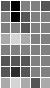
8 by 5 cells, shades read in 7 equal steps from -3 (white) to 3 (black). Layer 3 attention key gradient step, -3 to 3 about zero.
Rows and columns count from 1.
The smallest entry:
-2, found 2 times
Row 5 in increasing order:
0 0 0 0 0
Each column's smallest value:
-1 -2 -1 0 -1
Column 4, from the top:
0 0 0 0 0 0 0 1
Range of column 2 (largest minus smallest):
5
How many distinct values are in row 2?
3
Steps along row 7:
up down down same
